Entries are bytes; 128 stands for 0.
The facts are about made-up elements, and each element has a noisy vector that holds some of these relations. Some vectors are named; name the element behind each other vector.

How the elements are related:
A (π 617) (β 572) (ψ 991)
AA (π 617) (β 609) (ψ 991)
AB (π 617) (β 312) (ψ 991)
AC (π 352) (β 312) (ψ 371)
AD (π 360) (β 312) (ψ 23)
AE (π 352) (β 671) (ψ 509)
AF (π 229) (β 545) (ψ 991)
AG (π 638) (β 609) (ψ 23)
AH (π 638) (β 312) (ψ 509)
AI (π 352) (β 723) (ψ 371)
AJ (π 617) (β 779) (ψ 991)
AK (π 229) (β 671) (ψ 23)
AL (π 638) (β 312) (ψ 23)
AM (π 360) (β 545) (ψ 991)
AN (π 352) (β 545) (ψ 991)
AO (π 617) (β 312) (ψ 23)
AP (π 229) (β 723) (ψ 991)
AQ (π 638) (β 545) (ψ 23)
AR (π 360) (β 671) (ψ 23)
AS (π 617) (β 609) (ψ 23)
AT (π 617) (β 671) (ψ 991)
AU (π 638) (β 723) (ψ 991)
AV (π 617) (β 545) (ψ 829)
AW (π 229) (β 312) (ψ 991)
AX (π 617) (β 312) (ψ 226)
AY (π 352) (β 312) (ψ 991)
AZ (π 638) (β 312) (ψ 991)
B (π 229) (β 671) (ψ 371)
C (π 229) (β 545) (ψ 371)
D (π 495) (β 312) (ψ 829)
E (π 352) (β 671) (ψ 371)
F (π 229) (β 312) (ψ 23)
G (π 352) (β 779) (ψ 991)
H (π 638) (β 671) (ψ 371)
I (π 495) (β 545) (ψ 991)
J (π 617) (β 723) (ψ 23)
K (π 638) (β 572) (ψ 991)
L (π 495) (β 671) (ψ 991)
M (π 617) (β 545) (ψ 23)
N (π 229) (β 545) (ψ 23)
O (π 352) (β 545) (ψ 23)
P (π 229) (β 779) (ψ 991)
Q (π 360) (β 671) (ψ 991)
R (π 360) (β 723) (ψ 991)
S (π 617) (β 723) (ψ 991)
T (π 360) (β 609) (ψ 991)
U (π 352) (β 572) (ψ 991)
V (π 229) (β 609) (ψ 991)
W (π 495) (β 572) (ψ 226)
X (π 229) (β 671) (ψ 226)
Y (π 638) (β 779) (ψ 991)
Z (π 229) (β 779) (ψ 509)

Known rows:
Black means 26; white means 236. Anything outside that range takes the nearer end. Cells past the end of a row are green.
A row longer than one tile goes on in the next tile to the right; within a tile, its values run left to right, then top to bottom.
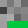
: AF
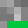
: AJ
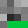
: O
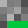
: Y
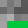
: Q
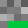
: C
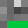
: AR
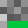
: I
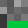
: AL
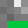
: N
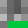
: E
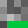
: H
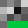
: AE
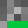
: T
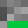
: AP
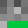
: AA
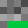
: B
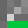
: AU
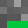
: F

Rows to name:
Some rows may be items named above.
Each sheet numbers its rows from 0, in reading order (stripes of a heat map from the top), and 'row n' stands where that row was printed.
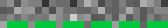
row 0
S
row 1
AY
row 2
AC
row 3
G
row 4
T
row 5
P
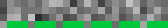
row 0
V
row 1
O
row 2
G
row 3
G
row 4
M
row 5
R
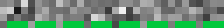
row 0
AE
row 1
V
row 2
AN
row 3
AZ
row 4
Z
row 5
AJ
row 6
C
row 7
AO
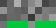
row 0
AD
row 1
AB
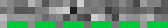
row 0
AT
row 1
AV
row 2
AE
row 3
AZ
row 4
AW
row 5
Q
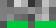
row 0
AQ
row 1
AG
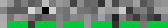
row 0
L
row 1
X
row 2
U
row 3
AI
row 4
AH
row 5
J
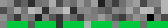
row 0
A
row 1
AX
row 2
AH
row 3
D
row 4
AS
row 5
W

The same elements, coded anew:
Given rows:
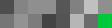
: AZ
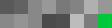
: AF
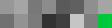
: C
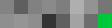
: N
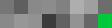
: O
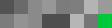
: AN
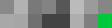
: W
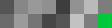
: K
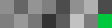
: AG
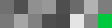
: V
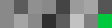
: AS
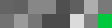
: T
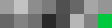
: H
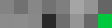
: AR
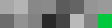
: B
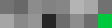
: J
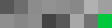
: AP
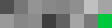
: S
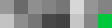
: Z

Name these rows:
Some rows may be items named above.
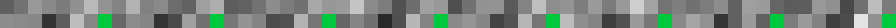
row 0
AT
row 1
AI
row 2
I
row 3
H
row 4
AB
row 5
AE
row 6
F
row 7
AA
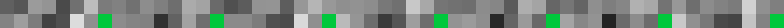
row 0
AA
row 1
AQ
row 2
AJ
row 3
AH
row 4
AO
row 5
J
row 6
Z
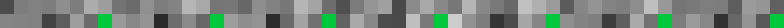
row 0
R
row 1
J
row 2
M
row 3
U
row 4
AX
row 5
AU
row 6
AD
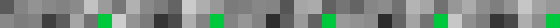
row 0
AU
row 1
AX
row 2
AL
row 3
M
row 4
X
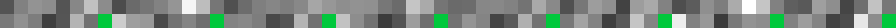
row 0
AZ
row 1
D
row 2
AM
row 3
AH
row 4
L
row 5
A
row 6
AV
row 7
AA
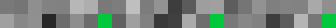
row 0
J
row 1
AC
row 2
Q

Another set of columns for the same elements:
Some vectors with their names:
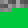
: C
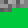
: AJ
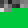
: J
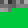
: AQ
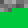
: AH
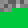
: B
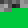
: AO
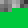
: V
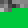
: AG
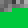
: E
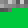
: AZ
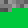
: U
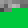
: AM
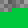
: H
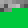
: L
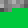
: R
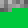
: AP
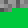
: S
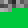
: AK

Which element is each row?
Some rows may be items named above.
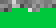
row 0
T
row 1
W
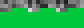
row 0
AC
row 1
J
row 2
AS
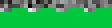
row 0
AS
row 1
AV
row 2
Z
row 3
F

